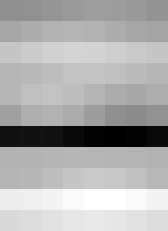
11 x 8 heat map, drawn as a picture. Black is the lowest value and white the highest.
Row 7 stands out from the rest. The ninth with the lowest average is the middle right. The grain runs across in streaks. On average the colour sits 70% of the way up the scale.
